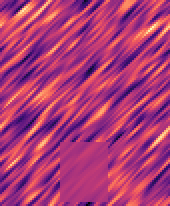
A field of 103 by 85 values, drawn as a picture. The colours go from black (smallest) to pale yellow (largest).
No overall slope runs across the table. The histogram is bell-shaped. In the bottom middle lies a patch that is calmer than the rest. The grain runs diagonally up to the right. The bottom middle is the calmest part.
